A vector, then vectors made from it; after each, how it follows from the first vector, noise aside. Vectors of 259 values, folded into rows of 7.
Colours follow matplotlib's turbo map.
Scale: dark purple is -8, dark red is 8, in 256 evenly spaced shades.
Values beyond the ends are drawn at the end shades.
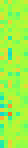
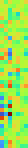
scaled up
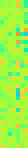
reversed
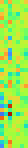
scaled up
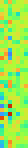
scaled up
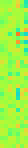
reversed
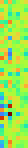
scaled up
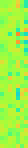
reversed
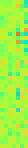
reversed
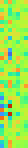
scaled up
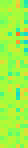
reversed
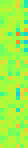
reversed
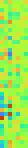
scaled up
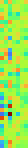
scaled up
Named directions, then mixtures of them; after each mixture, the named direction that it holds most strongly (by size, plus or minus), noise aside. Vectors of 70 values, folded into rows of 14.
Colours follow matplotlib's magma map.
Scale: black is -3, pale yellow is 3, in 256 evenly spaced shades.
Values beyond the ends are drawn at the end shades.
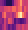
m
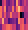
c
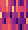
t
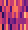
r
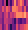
m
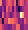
c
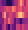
m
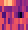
m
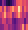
m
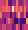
t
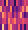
r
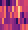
c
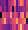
t
